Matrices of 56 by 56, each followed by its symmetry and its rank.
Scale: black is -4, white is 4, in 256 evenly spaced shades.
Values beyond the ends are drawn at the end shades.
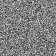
neither, full rank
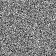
neither, full rank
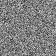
antisymmetric, full rank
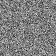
antisymmetric, full rank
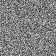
neither, full rank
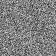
antisymmetric, full rank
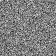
neither, full rank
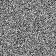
neither, full rank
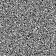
antisymmetric, full rank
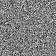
antisymmetric, full rank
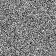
antisymmetric, full rank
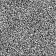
antisymmetric, full rank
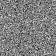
antisymmetric, full rank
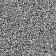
antisymmetric, full rank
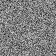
neither, full rank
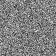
neither, full rank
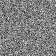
neither, full rank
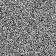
neither, full rank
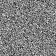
antisymmetric, full rank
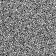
antisymmetric, full rank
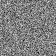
neither, full rank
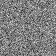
antisymmetric, full rank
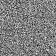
antisymmetric, full rank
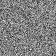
neither, full rank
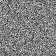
neither, full rank
